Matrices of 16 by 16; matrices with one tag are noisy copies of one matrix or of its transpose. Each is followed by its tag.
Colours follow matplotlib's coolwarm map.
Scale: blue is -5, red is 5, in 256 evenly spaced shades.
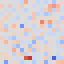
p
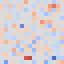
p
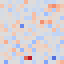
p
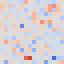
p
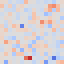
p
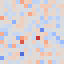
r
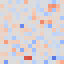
p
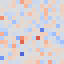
r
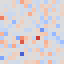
r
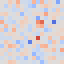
r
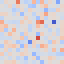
r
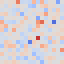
r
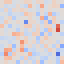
p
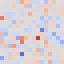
r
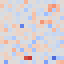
p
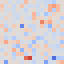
p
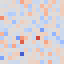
r
